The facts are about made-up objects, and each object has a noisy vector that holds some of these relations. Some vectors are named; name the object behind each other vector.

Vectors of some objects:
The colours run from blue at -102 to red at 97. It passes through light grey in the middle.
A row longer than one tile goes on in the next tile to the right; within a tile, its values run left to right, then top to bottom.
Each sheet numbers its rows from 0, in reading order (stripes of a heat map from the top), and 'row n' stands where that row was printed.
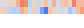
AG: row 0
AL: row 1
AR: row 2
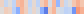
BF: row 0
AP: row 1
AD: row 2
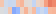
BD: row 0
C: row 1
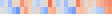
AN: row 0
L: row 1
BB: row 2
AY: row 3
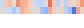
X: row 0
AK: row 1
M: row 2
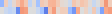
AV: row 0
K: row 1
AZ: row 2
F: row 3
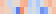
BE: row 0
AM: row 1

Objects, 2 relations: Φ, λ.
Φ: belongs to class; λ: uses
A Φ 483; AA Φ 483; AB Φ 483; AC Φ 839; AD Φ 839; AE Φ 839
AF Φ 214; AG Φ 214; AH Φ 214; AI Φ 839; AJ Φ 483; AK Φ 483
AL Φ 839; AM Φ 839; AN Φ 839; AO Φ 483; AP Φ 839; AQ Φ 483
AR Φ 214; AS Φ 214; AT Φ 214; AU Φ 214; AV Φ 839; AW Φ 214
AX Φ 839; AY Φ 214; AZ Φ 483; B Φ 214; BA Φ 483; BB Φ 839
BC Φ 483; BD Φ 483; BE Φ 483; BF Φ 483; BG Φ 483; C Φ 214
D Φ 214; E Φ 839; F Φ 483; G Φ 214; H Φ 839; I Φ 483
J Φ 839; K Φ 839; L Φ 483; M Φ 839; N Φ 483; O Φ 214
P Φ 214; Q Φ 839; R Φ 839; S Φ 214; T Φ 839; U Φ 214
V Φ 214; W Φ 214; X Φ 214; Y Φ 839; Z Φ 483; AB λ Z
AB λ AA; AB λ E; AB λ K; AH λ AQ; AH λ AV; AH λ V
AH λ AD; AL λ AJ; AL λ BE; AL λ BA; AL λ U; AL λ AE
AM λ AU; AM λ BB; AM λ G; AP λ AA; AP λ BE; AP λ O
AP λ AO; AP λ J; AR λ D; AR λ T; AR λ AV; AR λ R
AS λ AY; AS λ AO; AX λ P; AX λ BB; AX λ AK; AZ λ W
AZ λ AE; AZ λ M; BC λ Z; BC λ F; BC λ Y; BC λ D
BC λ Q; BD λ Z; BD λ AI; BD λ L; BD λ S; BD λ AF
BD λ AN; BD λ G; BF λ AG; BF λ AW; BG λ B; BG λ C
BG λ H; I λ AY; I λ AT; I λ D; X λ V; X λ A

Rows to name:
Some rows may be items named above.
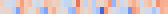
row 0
N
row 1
AB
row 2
AK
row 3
AE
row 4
AD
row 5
X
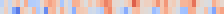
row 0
AL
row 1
H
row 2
BG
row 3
D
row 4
AU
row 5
AS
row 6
O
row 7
I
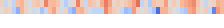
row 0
BF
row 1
AR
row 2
L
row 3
V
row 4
W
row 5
J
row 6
AY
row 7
AO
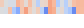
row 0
BC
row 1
AA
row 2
AC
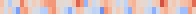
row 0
Z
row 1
AT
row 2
P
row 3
AD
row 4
BF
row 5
G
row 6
U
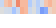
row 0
AH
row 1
AX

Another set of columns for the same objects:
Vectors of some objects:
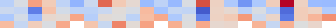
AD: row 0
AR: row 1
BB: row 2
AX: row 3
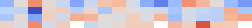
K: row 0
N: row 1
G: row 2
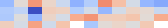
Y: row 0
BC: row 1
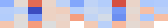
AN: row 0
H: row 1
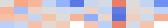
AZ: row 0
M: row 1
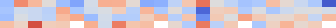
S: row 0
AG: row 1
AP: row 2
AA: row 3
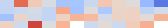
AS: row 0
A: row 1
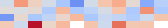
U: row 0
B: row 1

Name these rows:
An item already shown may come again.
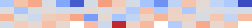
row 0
AK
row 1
W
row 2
BE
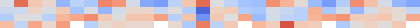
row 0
AH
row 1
BD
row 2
AP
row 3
G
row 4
BC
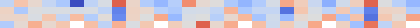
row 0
BE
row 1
AC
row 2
AT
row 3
AV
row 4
AL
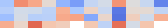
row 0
AU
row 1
AE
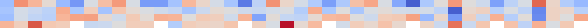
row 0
G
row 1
BF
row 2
F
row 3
O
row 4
AK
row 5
J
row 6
AC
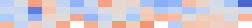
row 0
AD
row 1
V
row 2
Z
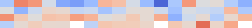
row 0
BD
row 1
L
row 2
D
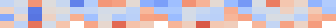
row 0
AE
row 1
P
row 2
G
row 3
X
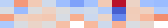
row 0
I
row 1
AM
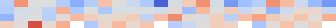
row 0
AY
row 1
AO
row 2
BG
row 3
AB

